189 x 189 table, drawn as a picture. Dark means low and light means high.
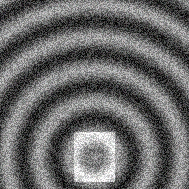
There is no overall slope. An odd patch, higher than its surroundings, sits in the bottom middle. Rings spread out from the bottom middle. On average the colour sits 40% of the way up the scale. The ninth with the highest average is the bottom middle. The histogram is bell-shaped.
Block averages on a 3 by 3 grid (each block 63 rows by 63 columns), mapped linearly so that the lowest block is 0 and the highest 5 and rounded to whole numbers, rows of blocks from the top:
000 | 000 | 050
